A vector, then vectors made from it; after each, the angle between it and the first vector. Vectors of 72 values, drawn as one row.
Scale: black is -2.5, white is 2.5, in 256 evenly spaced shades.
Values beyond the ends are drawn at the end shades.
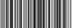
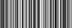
orthogonal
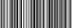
partly aligned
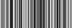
nearly parallel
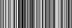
partly opposed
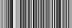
partly aligned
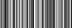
partly opposed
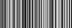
partly opposed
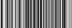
partly aligned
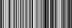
partly opposed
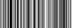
partly aligned
